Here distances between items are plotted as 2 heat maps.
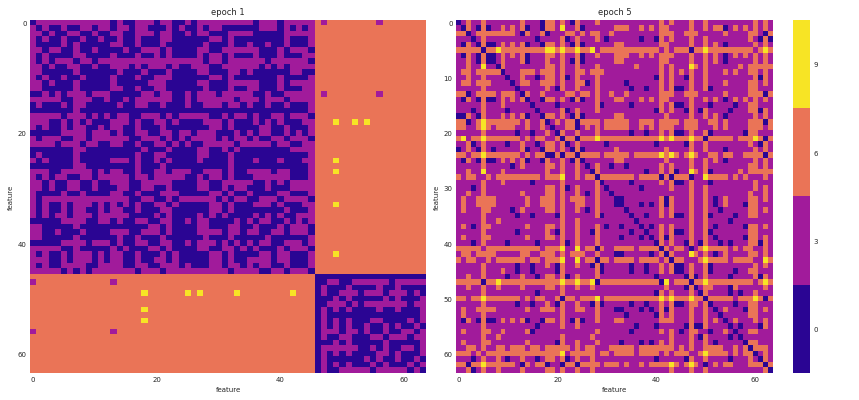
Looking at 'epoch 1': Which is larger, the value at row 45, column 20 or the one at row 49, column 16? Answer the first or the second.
the second
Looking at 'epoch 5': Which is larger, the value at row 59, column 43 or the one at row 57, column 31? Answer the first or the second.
the first
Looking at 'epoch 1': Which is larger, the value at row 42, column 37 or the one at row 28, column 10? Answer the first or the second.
the first
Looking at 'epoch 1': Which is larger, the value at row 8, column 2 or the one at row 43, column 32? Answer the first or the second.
the second
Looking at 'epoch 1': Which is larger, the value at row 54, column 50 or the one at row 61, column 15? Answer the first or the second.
the second
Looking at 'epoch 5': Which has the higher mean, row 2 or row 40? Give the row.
2
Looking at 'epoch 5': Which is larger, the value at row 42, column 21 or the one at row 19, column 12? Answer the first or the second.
the first
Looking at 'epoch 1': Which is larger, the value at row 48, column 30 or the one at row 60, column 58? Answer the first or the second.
the first
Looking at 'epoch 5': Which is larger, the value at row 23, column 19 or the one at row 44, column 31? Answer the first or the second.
the first
